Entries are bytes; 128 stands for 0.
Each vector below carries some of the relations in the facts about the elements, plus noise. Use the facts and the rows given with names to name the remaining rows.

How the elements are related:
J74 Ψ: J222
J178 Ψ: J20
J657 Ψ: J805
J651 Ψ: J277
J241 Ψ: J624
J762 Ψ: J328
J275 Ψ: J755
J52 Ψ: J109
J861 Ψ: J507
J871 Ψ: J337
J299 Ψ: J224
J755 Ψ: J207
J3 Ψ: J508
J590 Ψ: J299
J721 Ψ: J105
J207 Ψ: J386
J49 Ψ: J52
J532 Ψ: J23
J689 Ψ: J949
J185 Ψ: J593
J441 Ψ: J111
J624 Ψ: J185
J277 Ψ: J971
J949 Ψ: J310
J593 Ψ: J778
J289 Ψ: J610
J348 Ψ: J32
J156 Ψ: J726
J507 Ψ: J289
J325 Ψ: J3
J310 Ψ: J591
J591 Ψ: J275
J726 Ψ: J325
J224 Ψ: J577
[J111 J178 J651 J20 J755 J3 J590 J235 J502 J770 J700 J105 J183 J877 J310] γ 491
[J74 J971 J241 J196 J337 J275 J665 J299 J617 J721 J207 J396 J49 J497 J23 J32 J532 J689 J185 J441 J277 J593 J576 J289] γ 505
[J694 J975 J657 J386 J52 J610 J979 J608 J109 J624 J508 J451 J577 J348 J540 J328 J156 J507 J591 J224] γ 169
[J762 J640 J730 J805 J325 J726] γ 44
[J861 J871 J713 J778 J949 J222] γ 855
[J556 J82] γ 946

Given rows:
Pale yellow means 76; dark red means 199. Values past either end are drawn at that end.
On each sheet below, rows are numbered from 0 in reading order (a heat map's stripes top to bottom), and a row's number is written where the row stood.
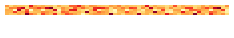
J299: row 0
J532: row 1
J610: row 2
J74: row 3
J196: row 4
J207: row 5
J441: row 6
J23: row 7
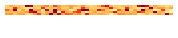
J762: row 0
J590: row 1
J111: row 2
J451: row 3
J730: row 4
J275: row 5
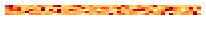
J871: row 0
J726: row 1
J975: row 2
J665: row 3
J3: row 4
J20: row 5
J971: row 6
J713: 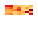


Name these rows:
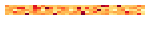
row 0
J721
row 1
J289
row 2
J277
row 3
J591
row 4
J49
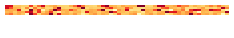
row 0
J778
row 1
J178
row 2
J328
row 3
J577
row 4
J805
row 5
J224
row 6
J310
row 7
J508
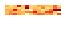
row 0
J52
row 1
J105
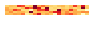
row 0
J624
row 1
J861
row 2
J109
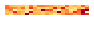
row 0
J241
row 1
J156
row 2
J651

